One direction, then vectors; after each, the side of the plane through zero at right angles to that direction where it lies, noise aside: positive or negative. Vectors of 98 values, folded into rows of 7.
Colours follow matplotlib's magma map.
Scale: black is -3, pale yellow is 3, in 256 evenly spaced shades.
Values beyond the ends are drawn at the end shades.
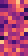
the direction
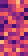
positive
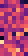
positive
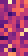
positive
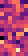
positive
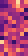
positive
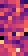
positive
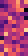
positive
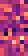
negative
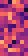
positive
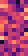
negative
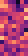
negative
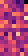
negative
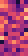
negative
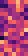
positive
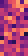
positive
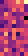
positive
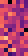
negative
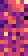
positive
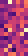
positive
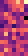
positive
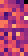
negative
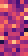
negative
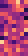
positive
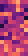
positive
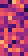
positive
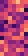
positive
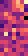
positive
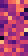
positive
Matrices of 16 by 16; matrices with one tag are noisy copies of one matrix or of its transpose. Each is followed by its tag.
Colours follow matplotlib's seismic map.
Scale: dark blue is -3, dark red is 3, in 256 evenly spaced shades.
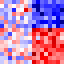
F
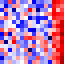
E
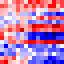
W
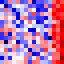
E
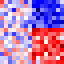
F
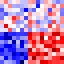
F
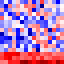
E
